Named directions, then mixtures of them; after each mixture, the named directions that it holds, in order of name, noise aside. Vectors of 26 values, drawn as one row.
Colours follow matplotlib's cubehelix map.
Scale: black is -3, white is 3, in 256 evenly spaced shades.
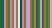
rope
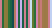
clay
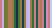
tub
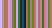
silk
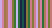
silk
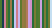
clay, rope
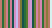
clay, rope, silk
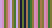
clay, silk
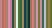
silk, tub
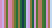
rope, silk, tub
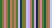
rope, tub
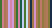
clay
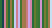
clay, rope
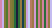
tub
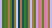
clay, silk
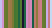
clay, silk, tub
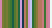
clay, tub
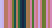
silk, tub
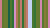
clay, rope, tub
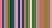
clay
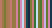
rope, tub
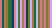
clay, tub
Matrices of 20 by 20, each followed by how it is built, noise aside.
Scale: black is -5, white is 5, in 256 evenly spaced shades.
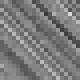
Toeplitz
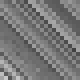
Toeplitz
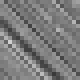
Toeplitz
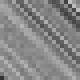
Toeplitz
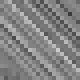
Toeplitz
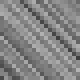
Toeplitz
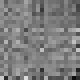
low rank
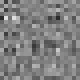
low rank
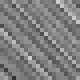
Toeplitz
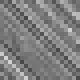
Toeplitz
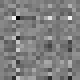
low rank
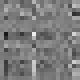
low rank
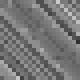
Toeplitz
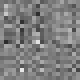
low rank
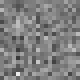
low rank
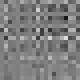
low rank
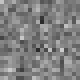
low rank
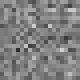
low rank
